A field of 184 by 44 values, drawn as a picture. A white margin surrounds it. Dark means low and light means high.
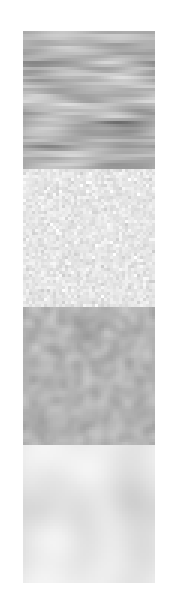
The table splits into 4 rows of 1 panel. Panel 1,1: high, streaked across. Panel 2,1: very high, fine-grained, faint in contrast. Panel 3,1: high, blotchy, faint in contrast. Panel 4,1: very high, smooth, faint in contrast.
